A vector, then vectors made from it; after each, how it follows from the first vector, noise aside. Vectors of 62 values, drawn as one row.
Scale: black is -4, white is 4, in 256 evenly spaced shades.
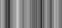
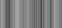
shrunk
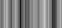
reversed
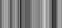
reversed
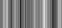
reversed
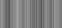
shrunk
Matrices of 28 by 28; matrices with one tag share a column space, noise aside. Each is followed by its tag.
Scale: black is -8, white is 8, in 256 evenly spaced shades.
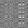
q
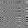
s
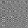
s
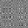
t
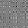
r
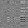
s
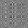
q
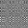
s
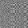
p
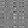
r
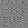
s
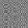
p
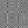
r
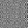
q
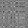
r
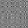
r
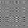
s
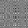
t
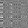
q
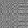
p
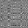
t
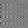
q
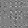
r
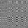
s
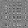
t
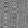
r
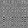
s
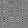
s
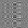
q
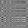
s
